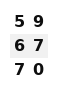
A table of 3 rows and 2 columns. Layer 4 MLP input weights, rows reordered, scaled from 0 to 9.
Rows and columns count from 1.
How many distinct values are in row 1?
2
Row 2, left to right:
6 7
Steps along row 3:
down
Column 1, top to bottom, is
5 6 7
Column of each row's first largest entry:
2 2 1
